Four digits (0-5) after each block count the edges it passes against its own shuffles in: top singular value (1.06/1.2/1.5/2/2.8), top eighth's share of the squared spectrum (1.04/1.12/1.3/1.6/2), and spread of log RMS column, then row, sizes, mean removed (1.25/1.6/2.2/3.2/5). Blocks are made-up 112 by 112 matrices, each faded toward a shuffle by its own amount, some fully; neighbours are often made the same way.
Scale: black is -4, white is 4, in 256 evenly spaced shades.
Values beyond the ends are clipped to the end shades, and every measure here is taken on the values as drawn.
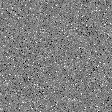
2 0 0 0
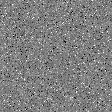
0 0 0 0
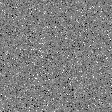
1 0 0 0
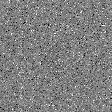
3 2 0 0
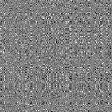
5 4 3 3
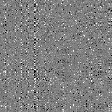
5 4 3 2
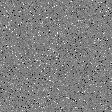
0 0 0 0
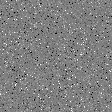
0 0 0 0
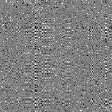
5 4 3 2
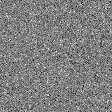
0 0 0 0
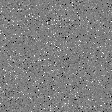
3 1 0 0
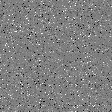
3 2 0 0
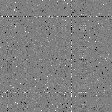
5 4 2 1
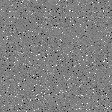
3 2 0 1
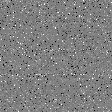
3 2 0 1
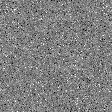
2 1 0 0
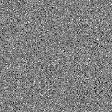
4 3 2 1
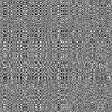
5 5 4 4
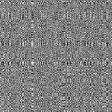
5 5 3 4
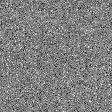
2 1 0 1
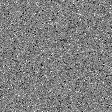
1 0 0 0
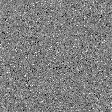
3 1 0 0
